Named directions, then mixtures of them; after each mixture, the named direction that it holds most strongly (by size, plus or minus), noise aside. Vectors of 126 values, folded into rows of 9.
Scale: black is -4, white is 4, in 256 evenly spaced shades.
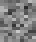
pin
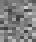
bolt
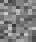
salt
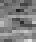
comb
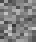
salt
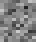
pin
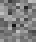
pin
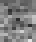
comb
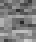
comb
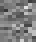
pin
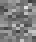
pin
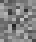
salt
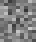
salt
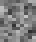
pin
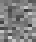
bolt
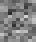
pin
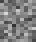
salt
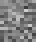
bolt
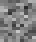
pin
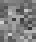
bolt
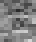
comb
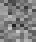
salt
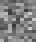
bolt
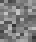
salt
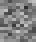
pin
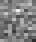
salt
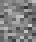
bolt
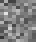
salt
